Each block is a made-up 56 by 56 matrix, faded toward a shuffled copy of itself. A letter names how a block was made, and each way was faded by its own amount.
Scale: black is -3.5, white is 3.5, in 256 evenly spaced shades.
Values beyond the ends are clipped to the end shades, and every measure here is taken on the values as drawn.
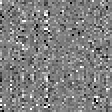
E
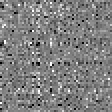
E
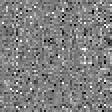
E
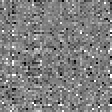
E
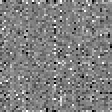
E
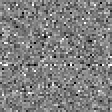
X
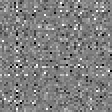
E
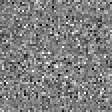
X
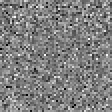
X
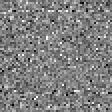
X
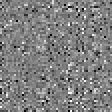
E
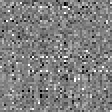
E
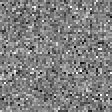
X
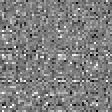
E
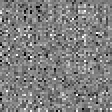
E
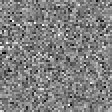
X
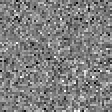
X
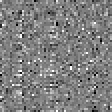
E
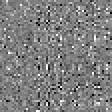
E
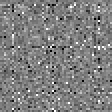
E
